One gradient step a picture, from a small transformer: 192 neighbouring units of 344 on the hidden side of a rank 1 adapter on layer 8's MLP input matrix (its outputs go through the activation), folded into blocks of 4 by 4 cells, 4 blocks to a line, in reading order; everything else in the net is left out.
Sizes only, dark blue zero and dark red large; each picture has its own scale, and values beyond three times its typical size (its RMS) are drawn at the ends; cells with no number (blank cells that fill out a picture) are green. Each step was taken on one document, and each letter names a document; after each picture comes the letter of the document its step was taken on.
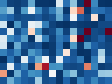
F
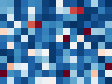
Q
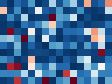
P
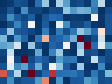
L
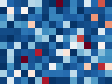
L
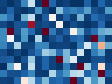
P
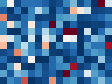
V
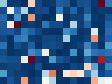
V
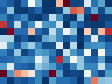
F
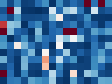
Q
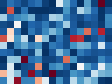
L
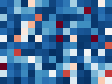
V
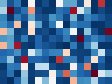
Q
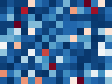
Q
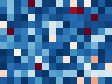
F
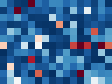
P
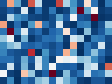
F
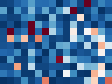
P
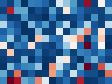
L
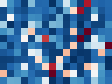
F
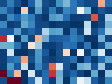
L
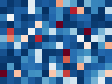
F
